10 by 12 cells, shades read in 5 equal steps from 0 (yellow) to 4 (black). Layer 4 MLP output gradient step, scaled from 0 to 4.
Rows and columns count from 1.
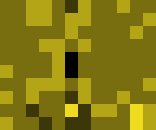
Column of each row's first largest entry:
6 1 1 1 6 6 1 6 3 4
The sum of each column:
17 20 17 17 16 23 17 19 19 18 15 16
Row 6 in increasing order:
1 1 2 2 2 2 2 2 2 2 2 4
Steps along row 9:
same up down same down up down same up down up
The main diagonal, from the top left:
2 2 2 1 1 4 1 2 1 2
